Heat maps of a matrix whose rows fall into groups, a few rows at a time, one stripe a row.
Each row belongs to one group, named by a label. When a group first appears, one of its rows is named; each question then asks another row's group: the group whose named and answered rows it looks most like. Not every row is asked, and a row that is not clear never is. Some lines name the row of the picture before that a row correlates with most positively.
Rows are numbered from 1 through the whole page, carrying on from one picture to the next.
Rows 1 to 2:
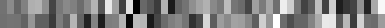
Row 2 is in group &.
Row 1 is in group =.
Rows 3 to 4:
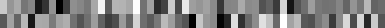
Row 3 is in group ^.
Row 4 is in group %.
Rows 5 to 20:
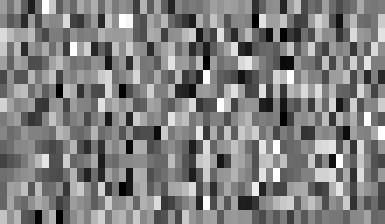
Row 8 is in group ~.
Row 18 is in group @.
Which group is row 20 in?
^
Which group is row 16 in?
%
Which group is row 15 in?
&
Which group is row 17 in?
&
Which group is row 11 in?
&
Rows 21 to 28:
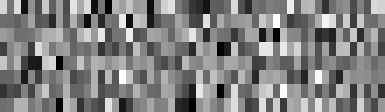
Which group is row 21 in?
~
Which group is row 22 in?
&
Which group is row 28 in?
&
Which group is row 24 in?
%
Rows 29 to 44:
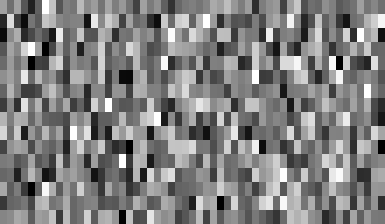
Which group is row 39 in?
@
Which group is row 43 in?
%
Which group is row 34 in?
@
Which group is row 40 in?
&
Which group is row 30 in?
=
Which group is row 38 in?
~
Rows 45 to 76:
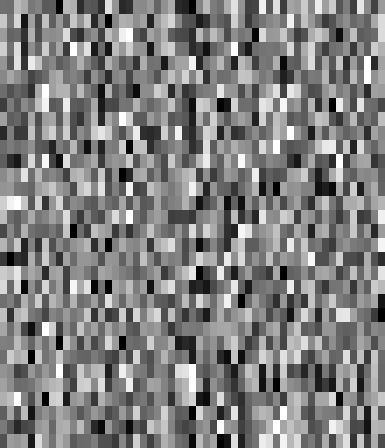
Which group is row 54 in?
=
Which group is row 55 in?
&
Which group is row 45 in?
&
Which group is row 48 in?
~
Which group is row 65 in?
~
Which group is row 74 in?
%
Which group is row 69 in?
&
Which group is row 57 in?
@
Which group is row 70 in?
%
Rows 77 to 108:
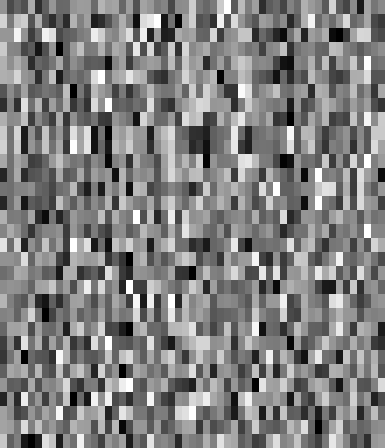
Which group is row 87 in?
~
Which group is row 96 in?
&
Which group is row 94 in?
~
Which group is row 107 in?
@
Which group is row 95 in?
@
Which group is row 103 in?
@
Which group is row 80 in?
^
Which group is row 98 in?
^
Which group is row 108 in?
^
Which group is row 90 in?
&
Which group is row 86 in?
~
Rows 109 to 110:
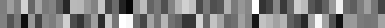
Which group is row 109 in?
@
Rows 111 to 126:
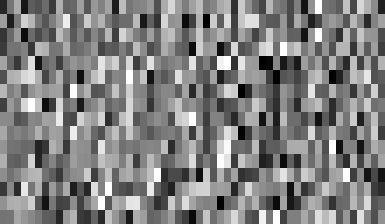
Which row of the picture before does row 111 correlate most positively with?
110
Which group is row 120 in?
~
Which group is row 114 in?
%
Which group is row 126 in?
&
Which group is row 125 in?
^
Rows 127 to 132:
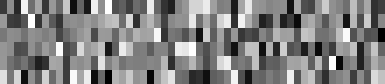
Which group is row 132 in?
~
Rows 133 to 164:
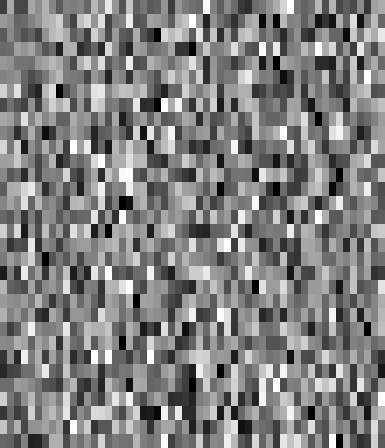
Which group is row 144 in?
^
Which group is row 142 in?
^
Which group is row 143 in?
~
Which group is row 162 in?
=
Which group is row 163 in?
~
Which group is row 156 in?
=
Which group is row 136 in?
&
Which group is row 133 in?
=
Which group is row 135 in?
=
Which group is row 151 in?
^
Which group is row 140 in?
=
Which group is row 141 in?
@
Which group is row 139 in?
^
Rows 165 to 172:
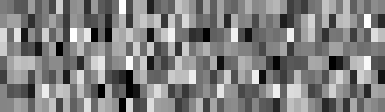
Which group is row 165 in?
&
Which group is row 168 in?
^
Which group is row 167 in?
~
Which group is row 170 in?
@
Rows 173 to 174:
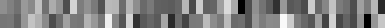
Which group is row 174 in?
=
